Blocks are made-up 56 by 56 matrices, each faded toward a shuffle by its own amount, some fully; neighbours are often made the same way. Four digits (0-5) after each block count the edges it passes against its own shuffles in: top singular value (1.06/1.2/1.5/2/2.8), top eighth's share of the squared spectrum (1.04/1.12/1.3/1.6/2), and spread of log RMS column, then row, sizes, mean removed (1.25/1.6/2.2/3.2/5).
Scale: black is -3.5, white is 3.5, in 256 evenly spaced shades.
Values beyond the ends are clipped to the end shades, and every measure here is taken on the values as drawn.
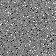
0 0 0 0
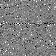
2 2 0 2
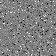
0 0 0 0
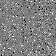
1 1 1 0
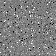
0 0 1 0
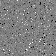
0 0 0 0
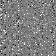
1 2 2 0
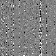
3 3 3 0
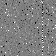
3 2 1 0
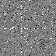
2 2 1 1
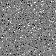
0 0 0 0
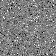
0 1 0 0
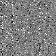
1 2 2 1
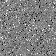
0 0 0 0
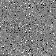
1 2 1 1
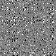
2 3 3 2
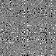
2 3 3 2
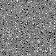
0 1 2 0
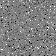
1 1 0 0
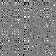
4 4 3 2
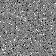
0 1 0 0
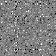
3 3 1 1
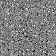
2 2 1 0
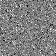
0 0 0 0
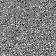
1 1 0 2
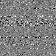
2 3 0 3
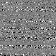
2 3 0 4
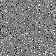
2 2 1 0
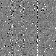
3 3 2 0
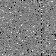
2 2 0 0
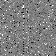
2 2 1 0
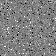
1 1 1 0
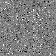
2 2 1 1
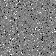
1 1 0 0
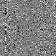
3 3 2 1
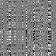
4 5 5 2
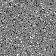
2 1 0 0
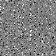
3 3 2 0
